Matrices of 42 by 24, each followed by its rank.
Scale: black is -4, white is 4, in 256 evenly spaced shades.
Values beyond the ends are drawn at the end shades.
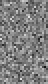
full rank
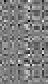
three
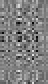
three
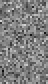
full rank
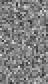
full rank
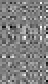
three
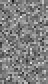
full rank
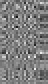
three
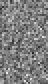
full rank
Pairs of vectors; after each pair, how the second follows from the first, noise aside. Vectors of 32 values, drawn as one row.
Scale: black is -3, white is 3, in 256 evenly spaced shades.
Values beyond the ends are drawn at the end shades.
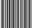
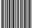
copied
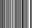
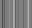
partly zeroed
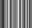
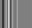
partly zeroed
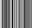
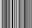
copied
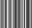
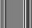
partly zeroed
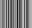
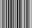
copied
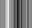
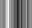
copied
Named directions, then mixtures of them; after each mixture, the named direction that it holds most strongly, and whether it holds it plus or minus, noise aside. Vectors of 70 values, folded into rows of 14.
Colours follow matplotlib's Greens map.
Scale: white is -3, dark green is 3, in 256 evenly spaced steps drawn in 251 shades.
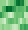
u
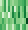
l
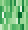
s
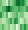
u, plus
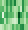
s, plus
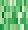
s, minus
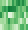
u, plus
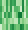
s, plus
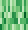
s, minus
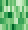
u, minus
